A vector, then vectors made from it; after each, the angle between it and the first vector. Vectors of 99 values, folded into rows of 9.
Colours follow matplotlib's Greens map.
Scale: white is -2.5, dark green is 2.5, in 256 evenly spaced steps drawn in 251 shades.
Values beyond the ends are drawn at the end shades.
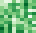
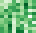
nearly parallel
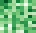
nearly opposite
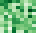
nearly opposite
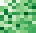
partly aligned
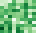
nearly parallel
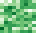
partly aligned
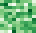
partly opposed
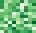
orthogonal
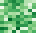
orthogonal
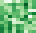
nearly parallel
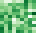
nearly parallel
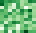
partly opposed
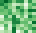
nearly opposite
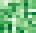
nearly parallel
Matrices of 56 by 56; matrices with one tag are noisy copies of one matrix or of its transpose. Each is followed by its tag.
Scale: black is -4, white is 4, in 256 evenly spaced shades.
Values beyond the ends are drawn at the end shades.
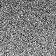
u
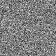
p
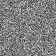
p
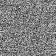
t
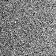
u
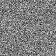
p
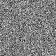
p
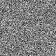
p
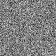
p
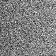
u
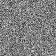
p
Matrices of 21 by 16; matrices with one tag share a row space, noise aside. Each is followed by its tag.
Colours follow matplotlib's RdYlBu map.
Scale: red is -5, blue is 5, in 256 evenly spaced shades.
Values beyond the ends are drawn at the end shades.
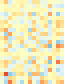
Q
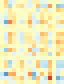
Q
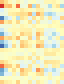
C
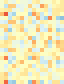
Q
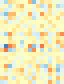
Q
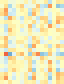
Q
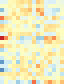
C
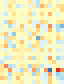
Q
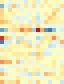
C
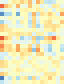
C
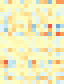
Q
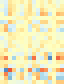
Q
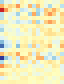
C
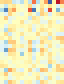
Q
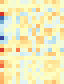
C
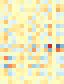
Q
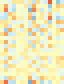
Q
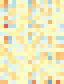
Q
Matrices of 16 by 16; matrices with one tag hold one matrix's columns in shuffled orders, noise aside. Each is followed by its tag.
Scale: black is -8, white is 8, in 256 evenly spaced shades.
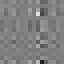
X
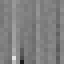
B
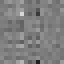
X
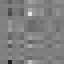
X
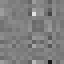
X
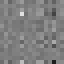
X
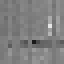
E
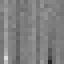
B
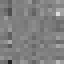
X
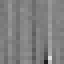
B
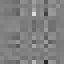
X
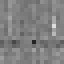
E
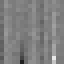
B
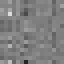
X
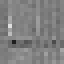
E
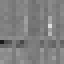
E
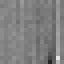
B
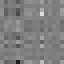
X
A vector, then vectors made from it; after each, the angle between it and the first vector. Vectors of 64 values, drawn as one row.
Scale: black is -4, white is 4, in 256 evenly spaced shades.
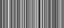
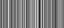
nearly parallel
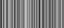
partly aligned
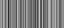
nearly opposite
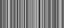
nearly parallel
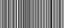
partly opposed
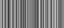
nearly opposite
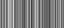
partly aligned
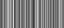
partly aligned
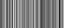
orthogonal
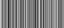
nearly opposite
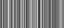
nearly parallel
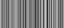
partly opposed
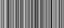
partly opposed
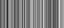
partly aligned
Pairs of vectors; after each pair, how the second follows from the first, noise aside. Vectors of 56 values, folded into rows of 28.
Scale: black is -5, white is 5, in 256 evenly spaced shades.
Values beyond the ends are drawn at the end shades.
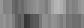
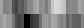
scaled up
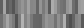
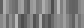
wrapped around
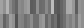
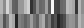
scaled up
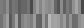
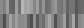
wrapped around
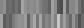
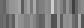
wrapped around
